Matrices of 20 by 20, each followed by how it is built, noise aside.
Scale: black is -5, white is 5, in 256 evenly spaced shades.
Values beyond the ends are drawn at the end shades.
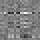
low rank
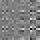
low rank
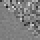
upper triangular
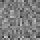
low rank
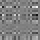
low rank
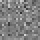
low rank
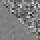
upper triangular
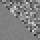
upper triangular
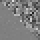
upper triangular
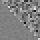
upper triangular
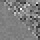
upper triangular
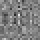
low rank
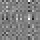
low rank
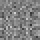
low rank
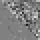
upper triangular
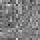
low rank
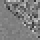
upper triangular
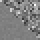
upper triangular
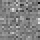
low rank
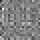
low rank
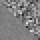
upper triangular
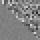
upper triangular
